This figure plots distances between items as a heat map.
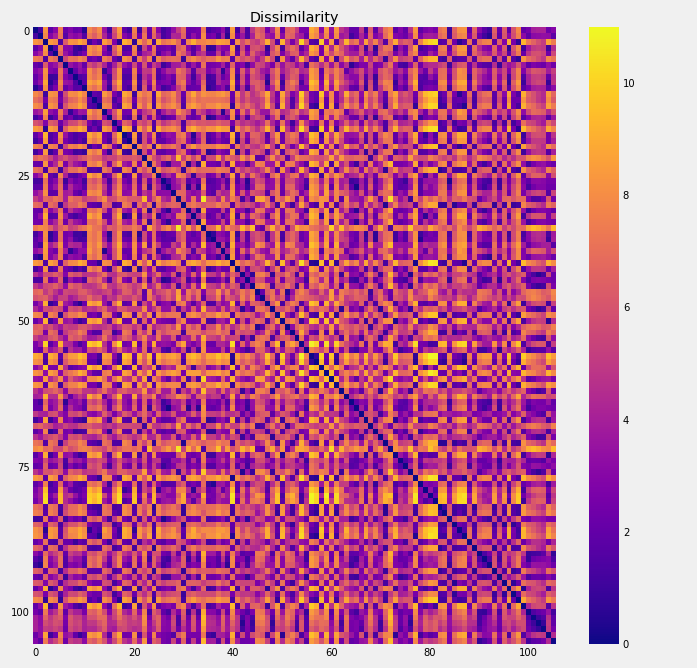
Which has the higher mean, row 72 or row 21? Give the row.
72
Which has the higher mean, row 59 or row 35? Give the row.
59
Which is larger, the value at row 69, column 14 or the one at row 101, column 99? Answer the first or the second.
the second
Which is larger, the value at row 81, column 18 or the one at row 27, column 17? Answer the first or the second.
the second
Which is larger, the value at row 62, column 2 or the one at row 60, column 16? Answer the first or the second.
the second
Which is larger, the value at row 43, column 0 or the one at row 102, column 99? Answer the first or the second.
the second
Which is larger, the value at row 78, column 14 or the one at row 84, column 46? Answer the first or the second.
the second
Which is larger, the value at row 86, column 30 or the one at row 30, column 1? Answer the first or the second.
the second
